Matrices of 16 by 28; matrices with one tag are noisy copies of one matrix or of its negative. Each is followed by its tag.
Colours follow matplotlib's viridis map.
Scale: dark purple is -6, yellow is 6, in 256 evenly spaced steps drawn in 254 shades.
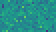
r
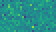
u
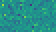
u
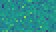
r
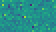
u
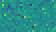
u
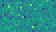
u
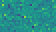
u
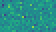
u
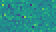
u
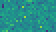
r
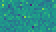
u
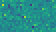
u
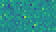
u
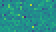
u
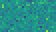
r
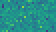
r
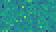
r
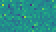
u
